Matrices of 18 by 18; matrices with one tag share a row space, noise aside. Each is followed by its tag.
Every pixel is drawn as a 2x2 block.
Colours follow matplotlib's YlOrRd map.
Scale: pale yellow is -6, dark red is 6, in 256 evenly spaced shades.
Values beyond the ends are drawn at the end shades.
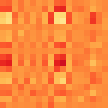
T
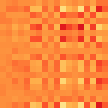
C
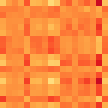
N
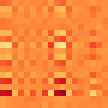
T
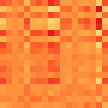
N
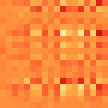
C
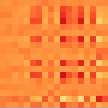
C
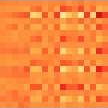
C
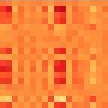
T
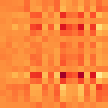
C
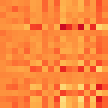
C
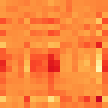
N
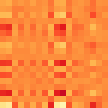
T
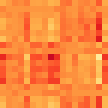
N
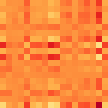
N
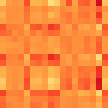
N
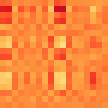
T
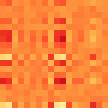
T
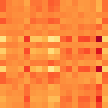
N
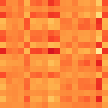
N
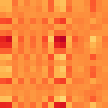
T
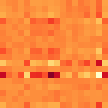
N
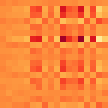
C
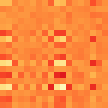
T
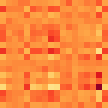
N
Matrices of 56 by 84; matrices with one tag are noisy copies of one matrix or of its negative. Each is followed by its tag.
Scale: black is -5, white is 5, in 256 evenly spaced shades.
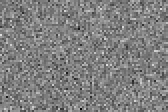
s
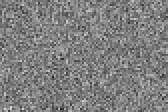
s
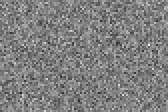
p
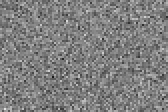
s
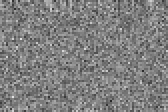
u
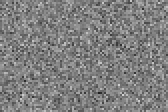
p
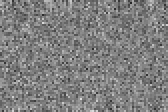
u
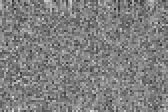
u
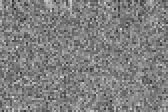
u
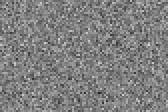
p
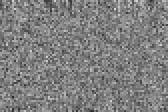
u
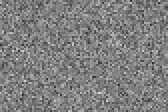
p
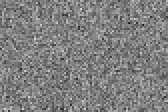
s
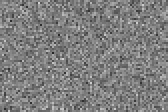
s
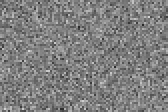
s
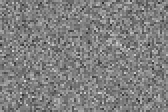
p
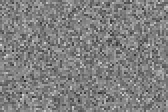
p
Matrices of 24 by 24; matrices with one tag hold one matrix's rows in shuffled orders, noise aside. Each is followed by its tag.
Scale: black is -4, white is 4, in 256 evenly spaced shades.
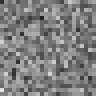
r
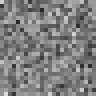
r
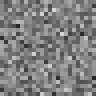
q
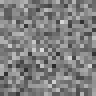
q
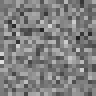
r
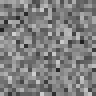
q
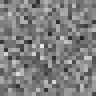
q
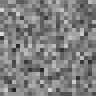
r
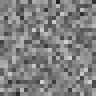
q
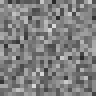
q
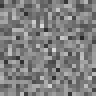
q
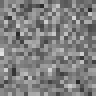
r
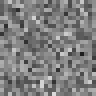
q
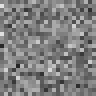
r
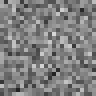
q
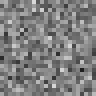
q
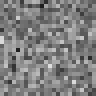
r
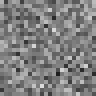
q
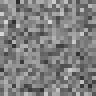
r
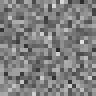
q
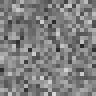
q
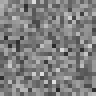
q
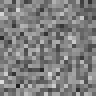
r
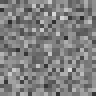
q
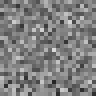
q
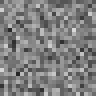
r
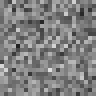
r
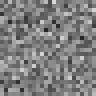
q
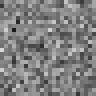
r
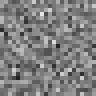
q
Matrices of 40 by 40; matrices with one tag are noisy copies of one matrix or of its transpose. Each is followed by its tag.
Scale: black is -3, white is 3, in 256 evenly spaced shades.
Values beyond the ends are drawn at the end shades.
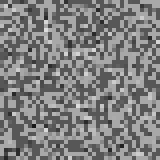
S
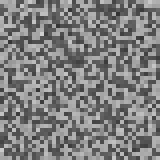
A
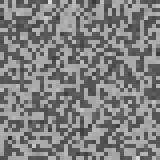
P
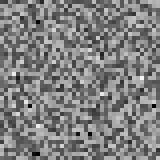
S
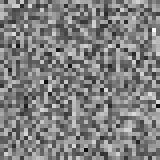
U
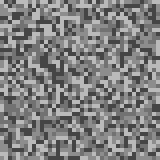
A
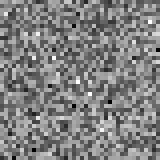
U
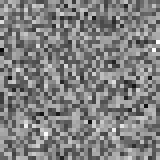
U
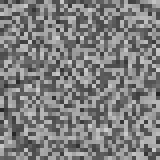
S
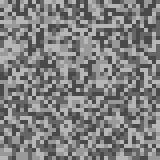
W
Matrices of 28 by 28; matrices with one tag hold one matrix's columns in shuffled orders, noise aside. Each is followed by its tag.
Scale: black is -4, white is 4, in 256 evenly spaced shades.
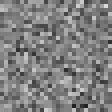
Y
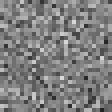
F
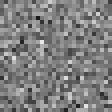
F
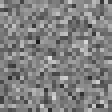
F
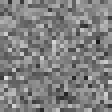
F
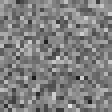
F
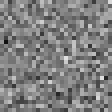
F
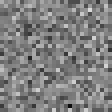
Y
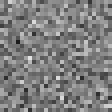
F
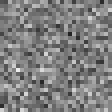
Y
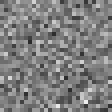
F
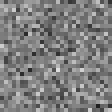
Y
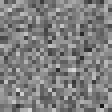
Y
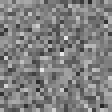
Y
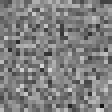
Y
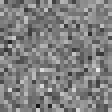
Y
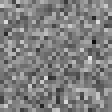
F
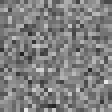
Y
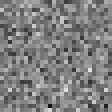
Y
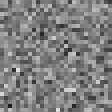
Y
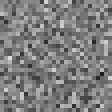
F
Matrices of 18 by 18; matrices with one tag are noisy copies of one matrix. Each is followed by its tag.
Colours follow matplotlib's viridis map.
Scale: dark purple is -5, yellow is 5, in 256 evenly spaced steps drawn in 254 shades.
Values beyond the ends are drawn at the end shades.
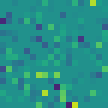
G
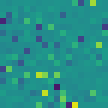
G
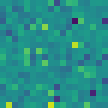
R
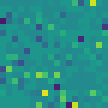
G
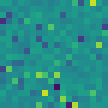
G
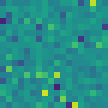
G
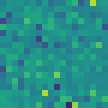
G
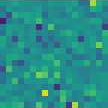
G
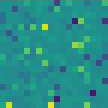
R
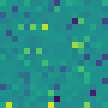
R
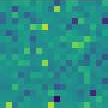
R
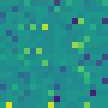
R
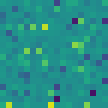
R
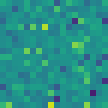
R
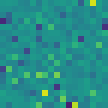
G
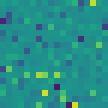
G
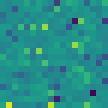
R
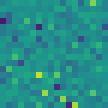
G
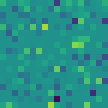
R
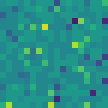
R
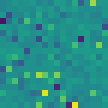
G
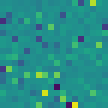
G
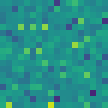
R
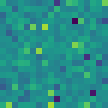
R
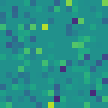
R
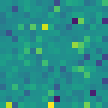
R
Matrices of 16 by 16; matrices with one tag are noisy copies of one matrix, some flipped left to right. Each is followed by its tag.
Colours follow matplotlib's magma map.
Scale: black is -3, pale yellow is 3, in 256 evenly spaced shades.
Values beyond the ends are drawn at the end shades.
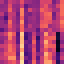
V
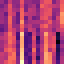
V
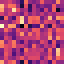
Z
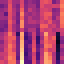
V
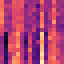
V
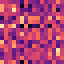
Z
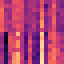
V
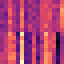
V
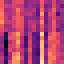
V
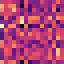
Z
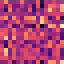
Z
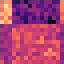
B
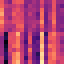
V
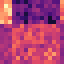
B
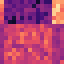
B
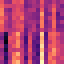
V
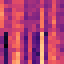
V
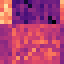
B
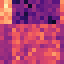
B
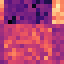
B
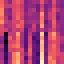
V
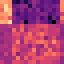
B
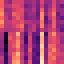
V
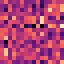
Z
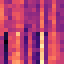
V
